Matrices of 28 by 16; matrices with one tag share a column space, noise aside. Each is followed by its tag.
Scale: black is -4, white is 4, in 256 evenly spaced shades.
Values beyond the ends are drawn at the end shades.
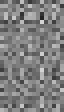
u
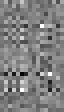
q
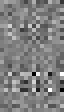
q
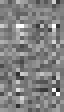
q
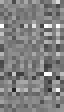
q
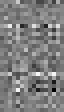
q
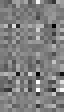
q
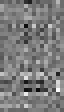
q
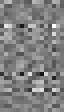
q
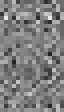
u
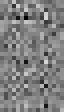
u
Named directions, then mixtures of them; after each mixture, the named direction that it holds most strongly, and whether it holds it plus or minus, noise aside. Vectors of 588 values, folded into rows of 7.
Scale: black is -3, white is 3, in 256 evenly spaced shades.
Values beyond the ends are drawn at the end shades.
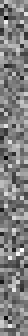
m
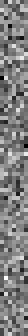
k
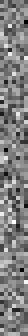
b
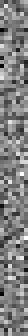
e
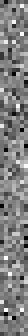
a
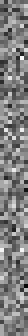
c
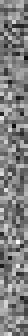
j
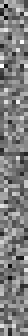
e, minus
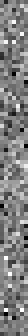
a, plus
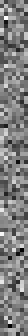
m, minus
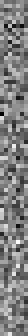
j, plus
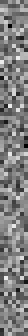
k, plus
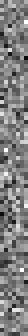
b, minus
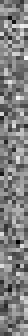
j, minus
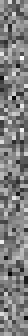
k, plus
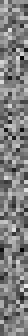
c, minus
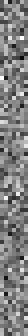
k, minus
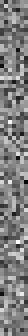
e, plus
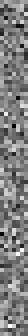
m, plus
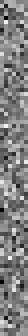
m, plus
